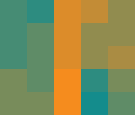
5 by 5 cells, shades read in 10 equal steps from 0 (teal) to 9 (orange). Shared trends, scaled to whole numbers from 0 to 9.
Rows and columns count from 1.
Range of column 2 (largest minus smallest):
3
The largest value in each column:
4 4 9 7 6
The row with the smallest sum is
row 5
